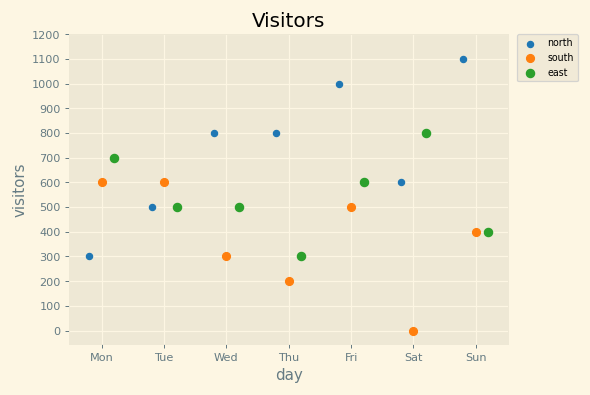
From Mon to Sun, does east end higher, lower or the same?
lower
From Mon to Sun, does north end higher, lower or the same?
higher
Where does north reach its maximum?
Sun
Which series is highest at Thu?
north
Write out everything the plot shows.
Title: Visitors
x-axis: day, ticks Mon Tue Wed Thu Fri Sat Sun
y-axis: visitors, ticks 0 100 200 300 400 500 600 700 800 900 1000 1100 1200
Legend: north, south, east
Values:
north: 300 500 800 800 1000 600 1100
south: 600 600 300 200 500 0 400
east: 700 500 500 300 600 800 400
